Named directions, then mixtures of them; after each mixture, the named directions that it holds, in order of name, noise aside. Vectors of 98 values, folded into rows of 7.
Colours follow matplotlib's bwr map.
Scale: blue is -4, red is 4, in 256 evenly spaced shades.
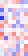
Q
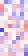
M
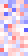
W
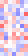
Q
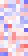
Q, W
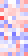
Q, W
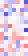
Q, W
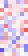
M, Q, W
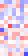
M, Q, W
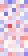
M, W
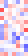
M, Q, W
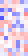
Q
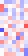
M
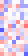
M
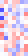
Q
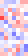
Q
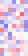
M, Q, W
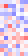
M, Q, W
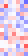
Q, W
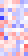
Q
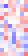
Q, W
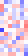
M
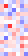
M, Q, W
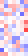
M, W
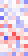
Q, W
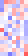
M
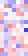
W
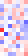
M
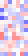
Q, W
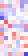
M, Q, W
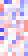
M
